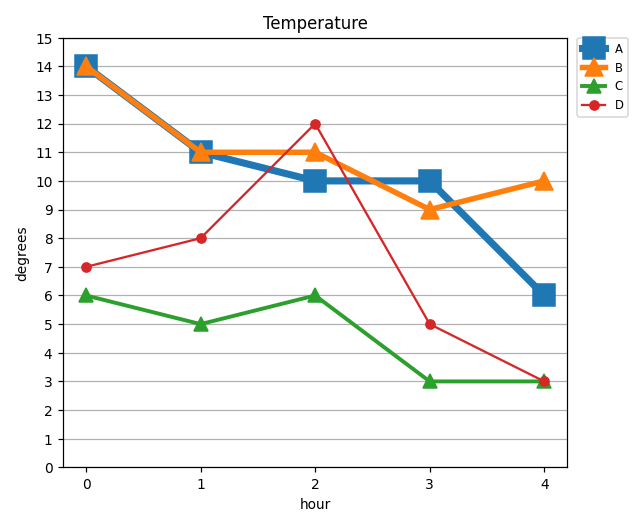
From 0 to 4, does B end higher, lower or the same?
lower
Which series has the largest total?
B
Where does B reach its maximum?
0
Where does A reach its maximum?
0
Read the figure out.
Title: Temperature
x-axis: hour, ticks 0 1 2 3 4
y-axis: degrees, ticks 0 1 2 3 4 5 6 7 8 9 10 11 12 13 14 15
Legend: A, B, C, D
Values:
A: 14 11 10 10 6
B: 14 11 11 9 10
C: 6 5 6 3 3
D: 7 8 12 5 3
